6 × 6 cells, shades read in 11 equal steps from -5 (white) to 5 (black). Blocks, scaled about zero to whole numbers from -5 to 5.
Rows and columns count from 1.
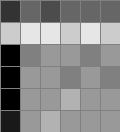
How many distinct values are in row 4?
3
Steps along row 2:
down same up down up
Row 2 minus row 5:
-8 -3 -3 -1 -3 -2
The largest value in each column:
5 1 2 1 1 1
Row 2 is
-3 -4 -4 -3 -4 -3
